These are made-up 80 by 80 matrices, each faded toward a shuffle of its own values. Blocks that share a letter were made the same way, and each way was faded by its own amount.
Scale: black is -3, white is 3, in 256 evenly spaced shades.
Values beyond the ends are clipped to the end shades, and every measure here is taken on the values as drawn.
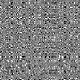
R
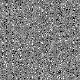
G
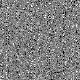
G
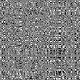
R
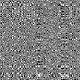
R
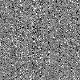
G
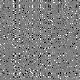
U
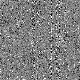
G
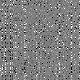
U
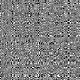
R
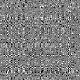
R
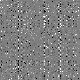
U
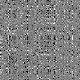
U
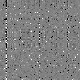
U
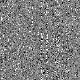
G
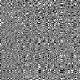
R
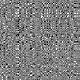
R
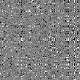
U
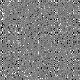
U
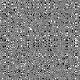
U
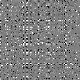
U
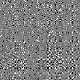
U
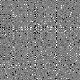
U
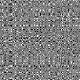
R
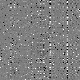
U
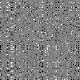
U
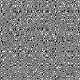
U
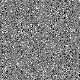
G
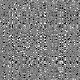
U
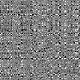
R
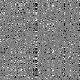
U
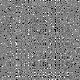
U
